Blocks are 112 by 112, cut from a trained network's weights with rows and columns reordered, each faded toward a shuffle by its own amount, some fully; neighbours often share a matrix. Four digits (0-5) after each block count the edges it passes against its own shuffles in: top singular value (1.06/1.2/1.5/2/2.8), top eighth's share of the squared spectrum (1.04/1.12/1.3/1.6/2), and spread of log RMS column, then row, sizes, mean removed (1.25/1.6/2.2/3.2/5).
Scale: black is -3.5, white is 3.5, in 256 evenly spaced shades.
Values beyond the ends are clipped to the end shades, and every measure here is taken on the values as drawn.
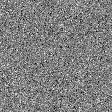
0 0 0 0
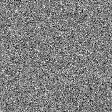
2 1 0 0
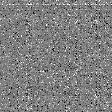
2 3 3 1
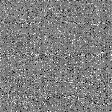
2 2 0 2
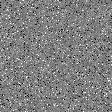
0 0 0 0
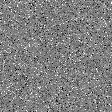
0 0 0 0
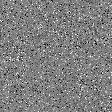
0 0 0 0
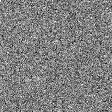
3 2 0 1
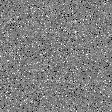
0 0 0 0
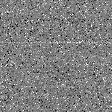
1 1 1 0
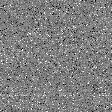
1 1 0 0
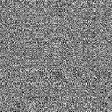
4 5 2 3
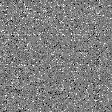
2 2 1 0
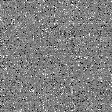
2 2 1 0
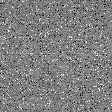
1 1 1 0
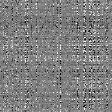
4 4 4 2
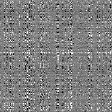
4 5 4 2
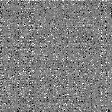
3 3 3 1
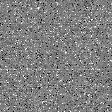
2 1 1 0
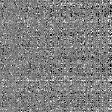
3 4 4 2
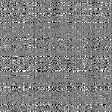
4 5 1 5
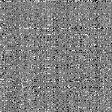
3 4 2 4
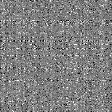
3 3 0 3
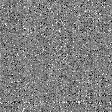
2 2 0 2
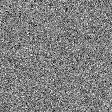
1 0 0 0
